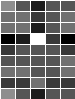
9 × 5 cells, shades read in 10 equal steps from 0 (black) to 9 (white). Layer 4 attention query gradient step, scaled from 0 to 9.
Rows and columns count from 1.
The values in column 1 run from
0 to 5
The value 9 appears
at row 4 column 3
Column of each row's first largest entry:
1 1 1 3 2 5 1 3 1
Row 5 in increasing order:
2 2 3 3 3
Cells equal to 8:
0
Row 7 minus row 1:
-1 1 2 0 1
